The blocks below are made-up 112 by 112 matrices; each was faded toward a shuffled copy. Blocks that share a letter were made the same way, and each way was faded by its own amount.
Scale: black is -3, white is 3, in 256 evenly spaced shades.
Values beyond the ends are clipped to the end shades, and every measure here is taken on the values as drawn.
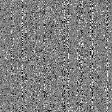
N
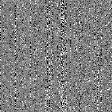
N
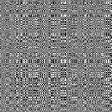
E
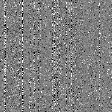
N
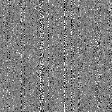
N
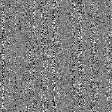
N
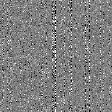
N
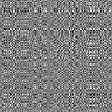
E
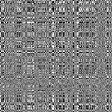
E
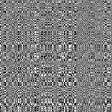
E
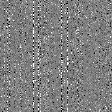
N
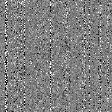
N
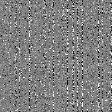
N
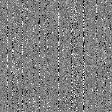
N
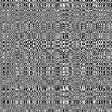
E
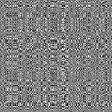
E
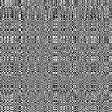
E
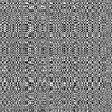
E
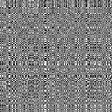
E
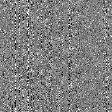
N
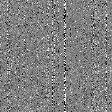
N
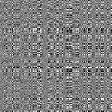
E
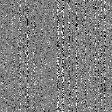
N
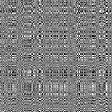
E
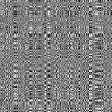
E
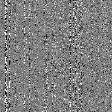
N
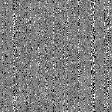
N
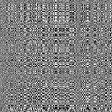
E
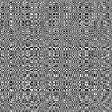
E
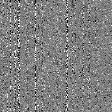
N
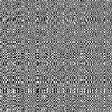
E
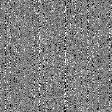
N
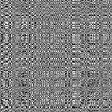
E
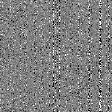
N
